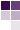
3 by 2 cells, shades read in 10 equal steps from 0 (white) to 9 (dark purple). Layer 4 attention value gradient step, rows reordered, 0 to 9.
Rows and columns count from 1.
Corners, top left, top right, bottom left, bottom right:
9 7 0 1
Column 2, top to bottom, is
7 3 1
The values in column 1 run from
0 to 9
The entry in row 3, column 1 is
0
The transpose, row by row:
9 2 0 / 7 3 1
